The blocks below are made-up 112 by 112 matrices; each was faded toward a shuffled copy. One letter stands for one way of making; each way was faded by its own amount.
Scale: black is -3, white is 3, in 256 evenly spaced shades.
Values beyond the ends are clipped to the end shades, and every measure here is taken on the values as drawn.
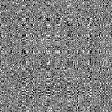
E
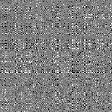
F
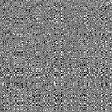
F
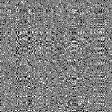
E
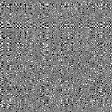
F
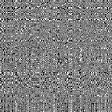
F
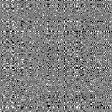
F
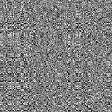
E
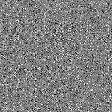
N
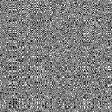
E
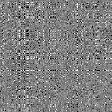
F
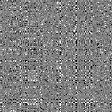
F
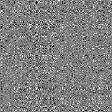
F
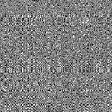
E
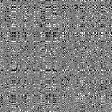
F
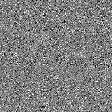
N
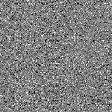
N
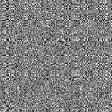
E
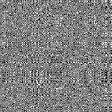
E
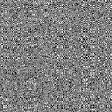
E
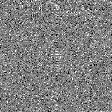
N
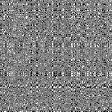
F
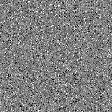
N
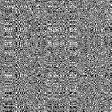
E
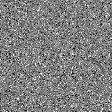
N
